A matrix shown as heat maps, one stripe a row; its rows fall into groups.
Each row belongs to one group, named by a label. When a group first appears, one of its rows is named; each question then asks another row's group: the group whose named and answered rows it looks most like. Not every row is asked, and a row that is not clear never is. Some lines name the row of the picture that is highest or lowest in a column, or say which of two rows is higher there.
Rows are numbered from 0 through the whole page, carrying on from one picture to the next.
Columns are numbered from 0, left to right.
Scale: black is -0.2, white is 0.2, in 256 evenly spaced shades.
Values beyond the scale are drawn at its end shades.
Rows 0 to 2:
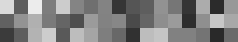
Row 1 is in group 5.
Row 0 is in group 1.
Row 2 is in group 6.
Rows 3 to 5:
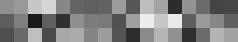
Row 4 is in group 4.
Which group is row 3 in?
6
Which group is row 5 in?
5
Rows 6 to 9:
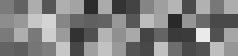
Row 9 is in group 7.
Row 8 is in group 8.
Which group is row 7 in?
6
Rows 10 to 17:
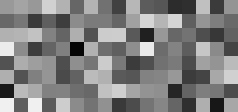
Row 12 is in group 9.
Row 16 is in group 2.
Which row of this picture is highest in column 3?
10
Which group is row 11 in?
4
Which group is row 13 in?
4
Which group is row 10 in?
8
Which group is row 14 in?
5
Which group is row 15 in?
5
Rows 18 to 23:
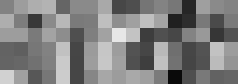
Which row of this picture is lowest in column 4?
18
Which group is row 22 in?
7
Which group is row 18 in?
5
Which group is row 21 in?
7
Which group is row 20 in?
8
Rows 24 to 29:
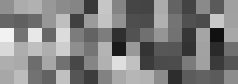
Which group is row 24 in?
9
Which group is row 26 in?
1
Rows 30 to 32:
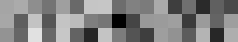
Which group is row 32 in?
1
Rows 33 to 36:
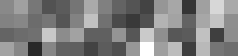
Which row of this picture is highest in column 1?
33
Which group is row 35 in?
6
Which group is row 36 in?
4
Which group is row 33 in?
5
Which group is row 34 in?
5
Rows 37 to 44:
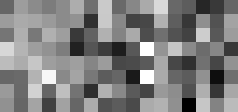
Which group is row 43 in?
1
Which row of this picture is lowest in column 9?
42
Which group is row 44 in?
5
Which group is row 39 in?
8
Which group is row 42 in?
6
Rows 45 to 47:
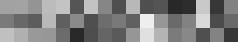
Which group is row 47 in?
4
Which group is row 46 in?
6
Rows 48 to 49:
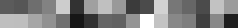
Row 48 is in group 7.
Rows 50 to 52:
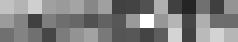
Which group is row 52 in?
5
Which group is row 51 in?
4
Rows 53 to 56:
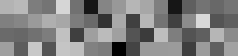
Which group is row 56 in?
1
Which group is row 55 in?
7
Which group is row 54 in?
6
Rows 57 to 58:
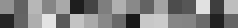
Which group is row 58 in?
6
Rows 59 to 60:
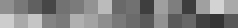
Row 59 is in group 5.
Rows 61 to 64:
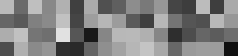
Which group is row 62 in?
7
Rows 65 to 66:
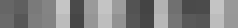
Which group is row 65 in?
7
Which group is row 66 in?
7
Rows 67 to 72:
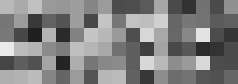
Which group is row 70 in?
9
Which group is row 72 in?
9
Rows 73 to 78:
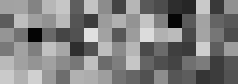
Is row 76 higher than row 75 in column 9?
Yes
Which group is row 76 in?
8
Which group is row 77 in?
8
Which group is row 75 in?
4
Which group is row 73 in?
8
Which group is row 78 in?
9
